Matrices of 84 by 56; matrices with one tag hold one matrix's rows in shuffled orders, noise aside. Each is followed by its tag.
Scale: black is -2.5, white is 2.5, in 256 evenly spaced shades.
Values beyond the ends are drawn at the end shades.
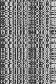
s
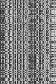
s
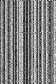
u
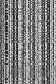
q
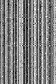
u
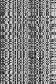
s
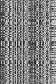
s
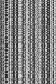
q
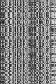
s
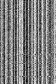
u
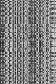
s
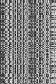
s
